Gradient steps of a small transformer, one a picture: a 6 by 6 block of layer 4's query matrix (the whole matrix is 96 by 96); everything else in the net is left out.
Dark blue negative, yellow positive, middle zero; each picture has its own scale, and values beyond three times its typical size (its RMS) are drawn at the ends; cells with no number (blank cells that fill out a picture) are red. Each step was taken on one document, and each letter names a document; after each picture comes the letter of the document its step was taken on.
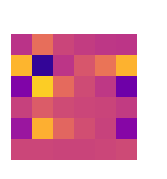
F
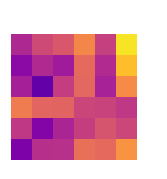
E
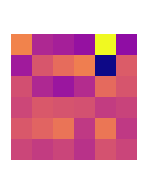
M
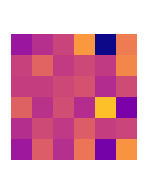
M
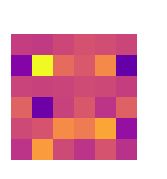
F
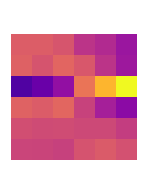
E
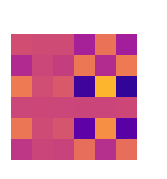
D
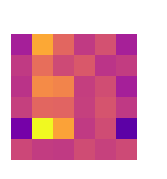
F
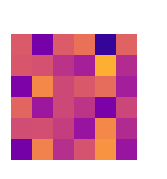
M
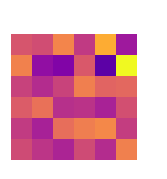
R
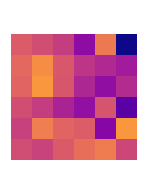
E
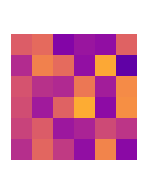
R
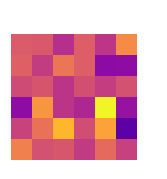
R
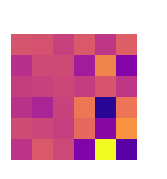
M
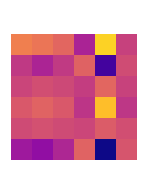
M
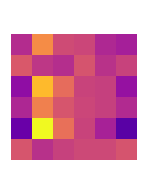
F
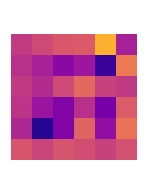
R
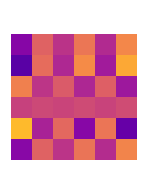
D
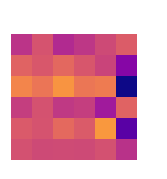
E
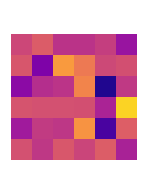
R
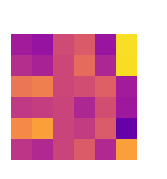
E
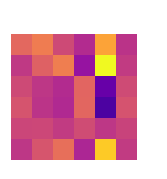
M
